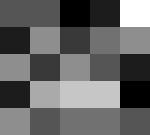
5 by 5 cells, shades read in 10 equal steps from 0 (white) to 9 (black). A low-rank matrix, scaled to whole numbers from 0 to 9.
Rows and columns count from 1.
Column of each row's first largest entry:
3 1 5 5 2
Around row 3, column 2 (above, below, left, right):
4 3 4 4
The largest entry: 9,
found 2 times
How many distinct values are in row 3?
4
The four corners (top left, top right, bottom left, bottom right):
6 0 4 6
